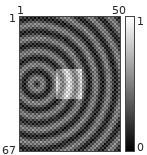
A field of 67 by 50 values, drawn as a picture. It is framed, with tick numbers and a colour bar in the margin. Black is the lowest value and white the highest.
No overall slope runs across the table. An odd patch, higher than its surroundings, sits in the centre. The centre is the ninth with the highest average. No single row or column stands out from its neighbours. Concentric rings centre on the middle left.
